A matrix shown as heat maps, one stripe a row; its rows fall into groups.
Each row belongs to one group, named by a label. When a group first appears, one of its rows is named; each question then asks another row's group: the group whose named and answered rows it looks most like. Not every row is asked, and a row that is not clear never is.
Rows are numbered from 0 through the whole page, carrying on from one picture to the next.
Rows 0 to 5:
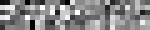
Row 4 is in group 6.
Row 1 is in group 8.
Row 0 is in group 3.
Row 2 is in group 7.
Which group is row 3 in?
8
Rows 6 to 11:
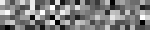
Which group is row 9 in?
6
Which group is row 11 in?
3
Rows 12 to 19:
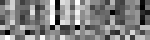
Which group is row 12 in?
7
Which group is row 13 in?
7
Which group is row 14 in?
7
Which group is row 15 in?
7
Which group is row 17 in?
6
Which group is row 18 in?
3
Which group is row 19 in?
8
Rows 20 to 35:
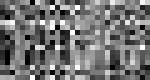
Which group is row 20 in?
6
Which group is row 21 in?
7
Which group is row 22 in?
3
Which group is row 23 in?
3
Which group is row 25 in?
7
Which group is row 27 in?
3
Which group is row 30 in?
3
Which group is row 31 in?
3
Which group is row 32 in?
3
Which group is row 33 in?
7
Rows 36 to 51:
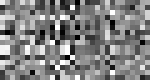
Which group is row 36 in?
6
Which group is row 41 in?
6
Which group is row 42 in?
3
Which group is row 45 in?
8
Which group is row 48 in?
8
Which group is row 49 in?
6
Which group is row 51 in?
7
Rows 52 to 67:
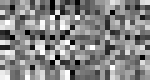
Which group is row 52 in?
6
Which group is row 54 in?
6
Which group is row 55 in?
7
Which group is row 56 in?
8
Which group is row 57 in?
8
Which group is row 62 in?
8
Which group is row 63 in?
7
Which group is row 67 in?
8
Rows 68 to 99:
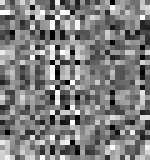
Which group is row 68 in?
6
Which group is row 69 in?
6
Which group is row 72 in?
7
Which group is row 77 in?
7
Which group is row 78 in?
8
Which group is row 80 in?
6
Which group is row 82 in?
7
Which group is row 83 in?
7
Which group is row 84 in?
3
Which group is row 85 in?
7
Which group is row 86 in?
6
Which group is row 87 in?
6
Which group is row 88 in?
6
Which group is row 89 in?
3
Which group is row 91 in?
6
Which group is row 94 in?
3
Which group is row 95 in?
7
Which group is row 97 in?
6
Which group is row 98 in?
6
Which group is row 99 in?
8
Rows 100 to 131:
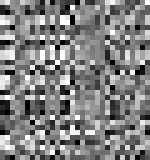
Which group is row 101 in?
3
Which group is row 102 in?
3
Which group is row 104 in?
8
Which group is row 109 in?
7
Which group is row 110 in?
8
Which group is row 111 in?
8
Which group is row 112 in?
6
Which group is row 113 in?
7
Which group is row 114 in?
3
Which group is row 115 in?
8
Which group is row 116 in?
8
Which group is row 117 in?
6
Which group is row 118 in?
3
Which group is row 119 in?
8
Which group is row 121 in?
3
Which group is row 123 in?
7
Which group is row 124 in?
6
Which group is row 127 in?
8
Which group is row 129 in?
8
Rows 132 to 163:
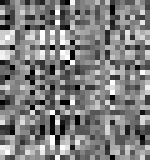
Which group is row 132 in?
3
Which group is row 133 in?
6
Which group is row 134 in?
6
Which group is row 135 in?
3
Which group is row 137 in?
3
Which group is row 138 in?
8
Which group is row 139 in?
8
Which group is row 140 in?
8
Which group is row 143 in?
8
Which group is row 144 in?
3
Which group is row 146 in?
6
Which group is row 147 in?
3
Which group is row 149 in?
6
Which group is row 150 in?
6
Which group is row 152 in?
3
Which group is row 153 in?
6
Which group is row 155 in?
6
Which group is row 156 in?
6
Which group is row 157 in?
3
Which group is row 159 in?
7
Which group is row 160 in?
7
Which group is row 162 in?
8
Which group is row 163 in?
6
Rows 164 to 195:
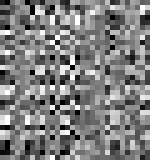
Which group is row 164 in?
3
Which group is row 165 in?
6
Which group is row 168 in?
7
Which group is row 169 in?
3
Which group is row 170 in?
8
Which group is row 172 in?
7
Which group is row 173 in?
6
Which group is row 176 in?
3
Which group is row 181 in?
8
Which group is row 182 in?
8
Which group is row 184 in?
3
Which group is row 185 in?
7
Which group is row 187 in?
8
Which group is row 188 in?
8
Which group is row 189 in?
3
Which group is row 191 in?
6
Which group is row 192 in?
3
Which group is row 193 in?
3
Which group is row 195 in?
7
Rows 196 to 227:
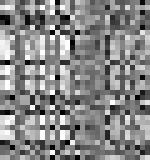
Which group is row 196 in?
7
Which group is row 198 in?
7
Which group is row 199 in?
3
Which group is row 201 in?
7
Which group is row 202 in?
6
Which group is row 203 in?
8
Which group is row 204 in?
8
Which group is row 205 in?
8
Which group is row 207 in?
8
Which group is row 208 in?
3
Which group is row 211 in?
7
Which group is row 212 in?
8
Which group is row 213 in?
8
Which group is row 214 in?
7
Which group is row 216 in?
6
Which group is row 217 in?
7
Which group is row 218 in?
3
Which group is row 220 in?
8
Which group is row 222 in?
8
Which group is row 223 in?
8
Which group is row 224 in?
3
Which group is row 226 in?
7
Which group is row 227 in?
6
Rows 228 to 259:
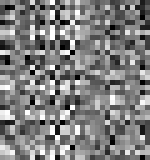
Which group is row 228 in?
7
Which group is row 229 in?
3
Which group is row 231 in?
7
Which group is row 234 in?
8
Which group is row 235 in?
7
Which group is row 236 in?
3
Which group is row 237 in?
3
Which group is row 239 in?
3
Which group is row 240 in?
3
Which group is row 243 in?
6
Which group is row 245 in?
8
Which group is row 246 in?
7
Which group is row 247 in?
6
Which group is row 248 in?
6
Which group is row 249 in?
3
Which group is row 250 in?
8
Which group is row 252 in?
3
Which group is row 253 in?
7
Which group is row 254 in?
7
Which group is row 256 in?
6
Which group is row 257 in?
8
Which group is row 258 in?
8
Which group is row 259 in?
7
